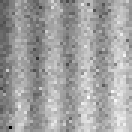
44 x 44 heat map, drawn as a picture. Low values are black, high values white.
Histogram: bell-shaped. Slope: up to the bottom right. Ninth with the lowest average: top left. Stripes: upright, repeating 4 times. Ninth with the highest average: bottom right. Odd rows or columns: none.
